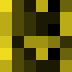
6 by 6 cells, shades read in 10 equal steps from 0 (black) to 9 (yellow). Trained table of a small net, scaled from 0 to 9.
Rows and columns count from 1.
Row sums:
24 21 20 28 24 20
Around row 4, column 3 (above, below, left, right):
2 1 1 6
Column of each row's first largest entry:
1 1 1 1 1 1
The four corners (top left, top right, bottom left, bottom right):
9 4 7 6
